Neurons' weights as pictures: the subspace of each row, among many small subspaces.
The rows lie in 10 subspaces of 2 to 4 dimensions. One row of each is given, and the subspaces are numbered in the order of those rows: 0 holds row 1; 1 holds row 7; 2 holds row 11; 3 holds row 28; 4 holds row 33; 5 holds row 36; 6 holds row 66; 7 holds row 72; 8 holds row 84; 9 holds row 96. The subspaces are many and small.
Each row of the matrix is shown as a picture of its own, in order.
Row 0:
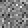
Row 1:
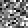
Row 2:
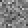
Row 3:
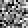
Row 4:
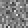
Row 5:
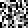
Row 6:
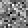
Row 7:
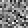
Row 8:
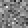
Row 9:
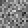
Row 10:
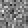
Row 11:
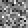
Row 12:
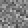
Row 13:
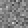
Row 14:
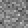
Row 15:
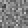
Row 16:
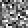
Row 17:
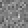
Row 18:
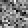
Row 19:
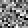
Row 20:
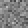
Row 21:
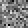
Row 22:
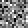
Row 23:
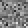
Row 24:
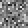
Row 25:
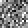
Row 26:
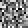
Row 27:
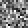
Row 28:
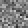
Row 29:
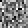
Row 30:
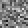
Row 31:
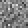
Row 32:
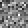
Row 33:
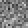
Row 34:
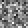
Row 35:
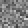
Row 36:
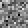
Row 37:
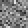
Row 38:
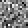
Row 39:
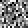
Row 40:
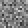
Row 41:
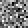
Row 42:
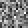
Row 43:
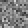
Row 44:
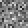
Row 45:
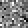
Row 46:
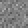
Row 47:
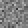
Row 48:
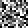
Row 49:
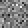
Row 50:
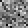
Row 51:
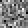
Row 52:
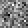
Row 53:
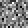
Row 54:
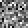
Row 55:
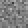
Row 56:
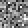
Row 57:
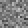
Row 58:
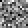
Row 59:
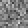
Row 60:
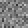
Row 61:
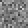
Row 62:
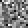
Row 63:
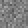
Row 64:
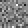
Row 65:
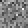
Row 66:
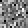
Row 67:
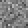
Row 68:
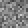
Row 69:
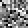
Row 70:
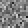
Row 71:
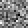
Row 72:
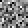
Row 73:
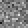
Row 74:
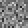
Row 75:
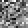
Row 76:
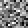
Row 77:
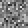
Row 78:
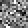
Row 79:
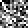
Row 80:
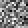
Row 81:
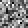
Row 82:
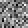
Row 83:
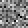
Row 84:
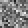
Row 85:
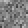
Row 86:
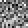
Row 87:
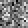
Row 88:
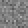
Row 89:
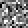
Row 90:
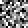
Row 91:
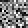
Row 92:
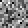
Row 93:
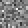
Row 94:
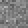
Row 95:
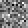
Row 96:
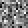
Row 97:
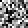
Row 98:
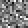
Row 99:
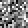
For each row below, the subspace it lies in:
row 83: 0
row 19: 3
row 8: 1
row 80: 0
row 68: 7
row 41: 5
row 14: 0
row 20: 1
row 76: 0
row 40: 0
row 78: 2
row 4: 6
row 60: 8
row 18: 8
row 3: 2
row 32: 5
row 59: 7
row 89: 9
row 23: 9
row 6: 8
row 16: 6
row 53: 6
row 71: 0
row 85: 2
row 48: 9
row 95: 2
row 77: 5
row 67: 4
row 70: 7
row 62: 6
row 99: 8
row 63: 1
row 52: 8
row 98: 6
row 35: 3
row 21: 7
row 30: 5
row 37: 2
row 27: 7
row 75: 0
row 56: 5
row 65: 6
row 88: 0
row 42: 9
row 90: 6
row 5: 9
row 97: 7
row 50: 9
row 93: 1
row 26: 9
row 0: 2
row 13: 1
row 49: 2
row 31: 4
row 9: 2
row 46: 8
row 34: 9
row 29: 9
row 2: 7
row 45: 2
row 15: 9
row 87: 8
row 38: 4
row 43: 8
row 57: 5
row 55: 6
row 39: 6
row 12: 3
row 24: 5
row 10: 1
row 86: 4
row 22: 1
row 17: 5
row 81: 7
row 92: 7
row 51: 6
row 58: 7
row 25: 2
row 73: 0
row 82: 8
